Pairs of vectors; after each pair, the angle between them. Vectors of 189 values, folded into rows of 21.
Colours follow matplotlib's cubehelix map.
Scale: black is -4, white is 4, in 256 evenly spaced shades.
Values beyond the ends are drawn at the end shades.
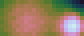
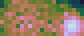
nearly parallel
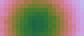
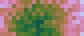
nearly parallel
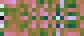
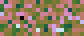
orthogonal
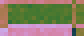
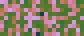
orthogonal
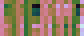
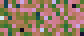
orthogonal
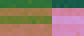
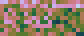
partly opposed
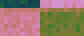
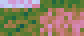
nearly opposite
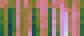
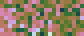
partly opposed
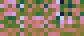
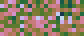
nearly parallel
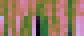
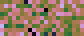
orthogonal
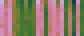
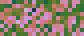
orthogonal
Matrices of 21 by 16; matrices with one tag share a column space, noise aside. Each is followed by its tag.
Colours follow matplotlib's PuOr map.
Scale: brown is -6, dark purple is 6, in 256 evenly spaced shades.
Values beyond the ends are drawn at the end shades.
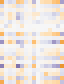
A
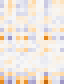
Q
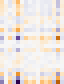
Q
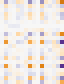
A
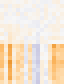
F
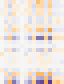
Q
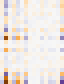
Q
